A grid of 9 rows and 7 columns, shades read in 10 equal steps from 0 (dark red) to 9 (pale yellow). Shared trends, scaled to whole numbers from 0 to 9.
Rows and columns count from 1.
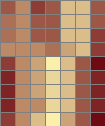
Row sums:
30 32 31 34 32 31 31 30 32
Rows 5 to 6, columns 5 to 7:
7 3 0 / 7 3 1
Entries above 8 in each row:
0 0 0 0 1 0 0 0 1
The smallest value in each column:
1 5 2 3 6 3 0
